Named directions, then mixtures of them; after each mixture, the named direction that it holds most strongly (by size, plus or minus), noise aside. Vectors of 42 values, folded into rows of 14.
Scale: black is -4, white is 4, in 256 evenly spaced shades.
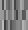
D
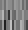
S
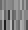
S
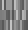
D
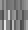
S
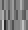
D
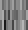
S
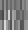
S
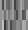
D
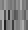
S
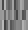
D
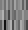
S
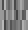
D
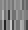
S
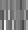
S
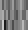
D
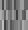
D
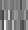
S
